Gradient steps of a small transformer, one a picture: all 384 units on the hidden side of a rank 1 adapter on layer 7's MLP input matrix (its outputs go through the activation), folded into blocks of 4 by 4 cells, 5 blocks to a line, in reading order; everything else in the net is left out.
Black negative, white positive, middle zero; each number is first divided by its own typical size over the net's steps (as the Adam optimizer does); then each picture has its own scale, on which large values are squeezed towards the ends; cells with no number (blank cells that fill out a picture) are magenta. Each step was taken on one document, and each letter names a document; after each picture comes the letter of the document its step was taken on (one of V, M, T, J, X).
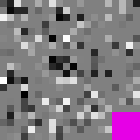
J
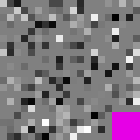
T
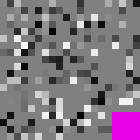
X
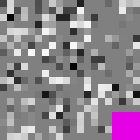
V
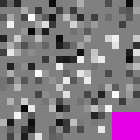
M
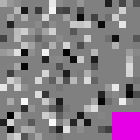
X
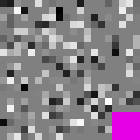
V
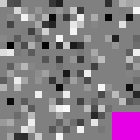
M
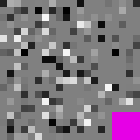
X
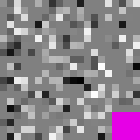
V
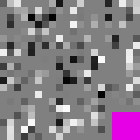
M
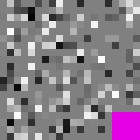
M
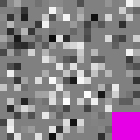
V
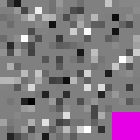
T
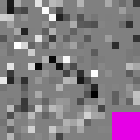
J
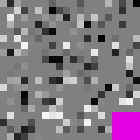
X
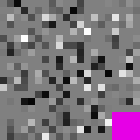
T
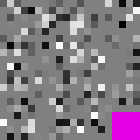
M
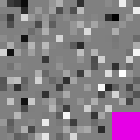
T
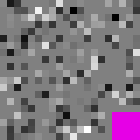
T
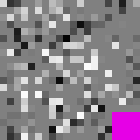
X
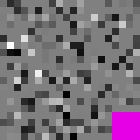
T
